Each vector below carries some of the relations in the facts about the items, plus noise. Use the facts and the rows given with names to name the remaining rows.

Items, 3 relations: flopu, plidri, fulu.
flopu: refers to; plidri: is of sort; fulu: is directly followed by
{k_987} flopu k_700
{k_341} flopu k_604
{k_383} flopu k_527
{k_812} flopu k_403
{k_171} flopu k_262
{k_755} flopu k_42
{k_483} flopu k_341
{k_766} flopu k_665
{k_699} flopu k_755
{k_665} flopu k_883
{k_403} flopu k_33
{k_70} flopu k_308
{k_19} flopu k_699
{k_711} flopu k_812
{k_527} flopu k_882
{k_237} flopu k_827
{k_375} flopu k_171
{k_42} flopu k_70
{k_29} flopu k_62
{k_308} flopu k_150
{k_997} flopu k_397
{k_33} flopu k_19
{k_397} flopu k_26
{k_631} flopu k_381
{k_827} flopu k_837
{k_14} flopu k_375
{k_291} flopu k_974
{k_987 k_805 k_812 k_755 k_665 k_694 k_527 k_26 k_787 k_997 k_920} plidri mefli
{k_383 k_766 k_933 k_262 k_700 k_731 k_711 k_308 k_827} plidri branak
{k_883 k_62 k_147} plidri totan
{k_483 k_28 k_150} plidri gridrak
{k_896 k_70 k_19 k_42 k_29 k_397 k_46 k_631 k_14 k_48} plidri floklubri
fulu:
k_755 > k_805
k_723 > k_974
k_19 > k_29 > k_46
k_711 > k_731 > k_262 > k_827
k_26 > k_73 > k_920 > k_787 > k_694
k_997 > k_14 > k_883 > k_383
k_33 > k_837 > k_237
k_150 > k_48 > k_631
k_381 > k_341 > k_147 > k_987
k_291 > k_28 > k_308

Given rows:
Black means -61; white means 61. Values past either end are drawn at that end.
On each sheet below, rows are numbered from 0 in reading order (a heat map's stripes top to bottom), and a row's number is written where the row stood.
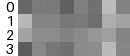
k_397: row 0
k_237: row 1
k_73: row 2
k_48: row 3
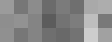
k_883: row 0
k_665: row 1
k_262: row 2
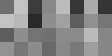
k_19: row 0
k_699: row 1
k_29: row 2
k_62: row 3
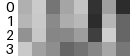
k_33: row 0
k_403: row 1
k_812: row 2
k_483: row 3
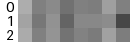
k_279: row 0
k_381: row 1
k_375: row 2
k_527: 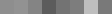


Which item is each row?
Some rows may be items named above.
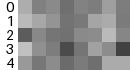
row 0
k_279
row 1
k_28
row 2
k_48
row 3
k_150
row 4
k_883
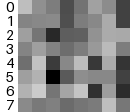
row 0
k_150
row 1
k_26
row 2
k_308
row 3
k_805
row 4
k_19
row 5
k_755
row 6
k_33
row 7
k_700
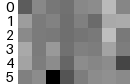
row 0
k_48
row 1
k_147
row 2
k_933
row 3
k_171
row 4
k_723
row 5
k_42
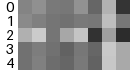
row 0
k_711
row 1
k_766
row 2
k_33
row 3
k_46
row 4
k_631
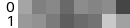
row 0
k_291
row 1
k_920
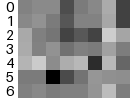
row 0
k_26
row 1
k_997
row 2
k_694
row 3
k_375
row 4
k_403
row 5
k_70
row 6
k_731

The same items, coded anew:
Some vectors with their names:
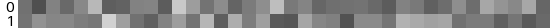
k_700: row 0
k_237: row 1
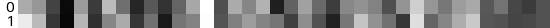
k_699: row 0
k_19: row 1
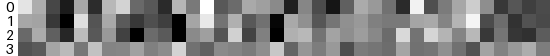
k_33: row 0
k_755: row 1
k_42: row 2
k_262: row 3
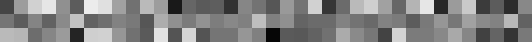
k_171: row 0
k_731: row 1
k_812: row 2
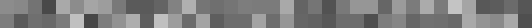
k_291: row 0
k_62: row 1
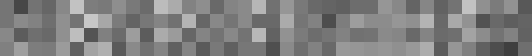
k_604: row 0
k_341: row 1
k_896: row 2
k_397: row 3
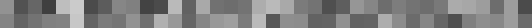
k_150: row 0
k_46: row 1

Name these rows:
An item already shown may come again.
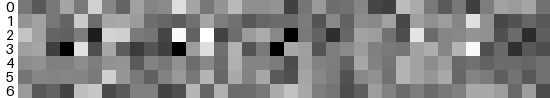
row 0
k_787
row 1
k_997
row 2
k_403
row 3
k_755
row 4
k_631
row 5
k_237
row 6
k_150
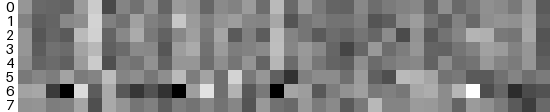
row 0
k_48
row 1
k_920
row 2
k_26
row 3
k_28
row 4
k_48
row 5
k_987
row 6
k_755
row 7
k_483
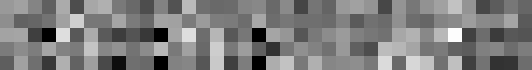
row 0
k_711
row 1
k_805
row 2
k_755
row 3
k_987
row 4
k_70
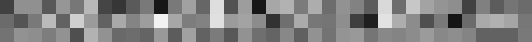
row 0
k_308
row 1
k_694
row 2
k_766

